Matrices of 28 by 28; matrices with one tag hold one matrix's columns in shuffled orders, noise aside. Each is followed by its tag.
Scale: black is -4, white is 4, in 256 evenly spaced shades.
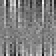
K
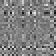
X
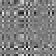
X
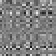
X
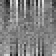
K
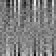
K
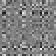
X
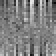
K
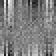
K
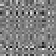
X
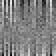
K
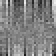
K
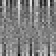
K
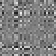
X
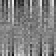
K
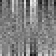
K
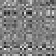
X
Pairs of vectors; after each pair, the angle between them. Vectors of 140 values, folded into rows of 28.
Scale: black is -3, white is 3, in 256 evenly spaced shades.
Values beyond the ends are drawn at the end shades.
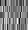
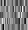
partly aligned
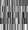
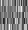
partly aligned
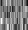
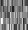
nearly parallel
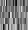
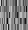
partly aligned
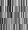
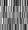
nearly opposite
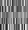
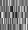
orthogonal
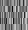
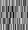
orthogonal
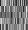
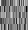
nearly opposite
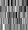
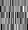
orthogonal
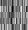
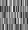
partly opposed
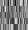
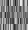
nearly parallel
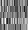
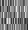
nearly opposite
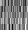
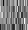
orthogonal
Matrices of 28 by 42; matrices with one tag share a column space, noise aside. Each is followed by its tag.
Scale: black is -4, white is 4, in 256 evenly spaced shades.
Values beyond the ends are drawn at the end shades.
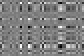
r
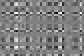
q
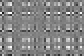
q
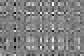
q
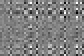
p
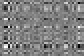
r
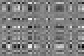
r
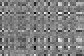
q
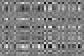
r
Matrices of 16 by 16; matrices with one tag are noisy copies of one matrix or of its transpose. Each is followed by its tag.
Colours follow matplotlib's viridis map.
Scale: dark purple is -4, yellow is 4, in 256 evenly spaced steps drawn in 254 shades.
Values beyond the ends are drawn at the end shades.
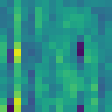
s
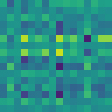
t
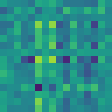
t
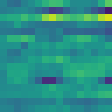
s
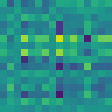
t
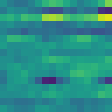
s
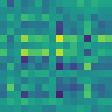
t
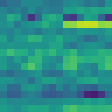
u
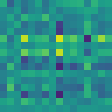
t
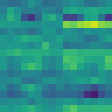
u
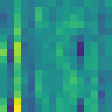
s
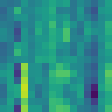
u
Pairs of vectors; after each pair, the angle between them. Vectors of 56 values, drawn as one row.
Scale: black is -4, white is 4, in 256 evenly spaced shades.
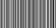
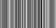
orthogonal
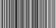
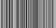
partly aligned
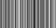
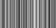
nearly opposite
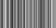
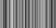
nearly opposite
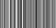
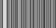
orthogonal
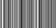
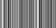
nearly parallel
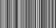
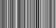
nearly opposite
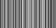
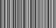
partly aligned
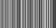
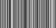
orthogonal
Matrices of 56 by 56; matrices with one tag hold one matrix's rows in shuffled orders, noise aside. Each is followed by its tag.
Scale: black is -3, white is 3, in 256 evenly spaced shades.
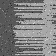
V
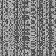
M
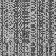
M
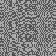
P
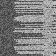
V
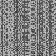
M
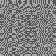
P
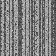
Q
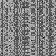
M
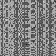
M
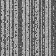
Q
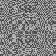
P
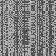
M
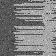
V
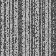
Q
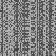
M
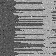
V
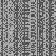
M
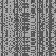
M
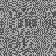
P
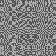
P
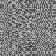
P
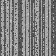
Q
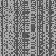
M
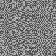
P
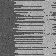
V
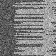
V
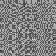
P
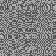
P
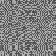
P
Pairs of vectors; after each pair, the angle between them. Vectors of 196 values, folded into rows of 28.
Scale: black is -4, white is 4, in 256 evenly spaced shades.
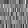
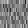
nearly opposite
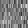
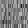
nearly opposite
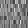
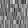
nearly opposite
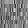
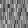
orthogonal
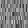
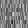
nearly opposite
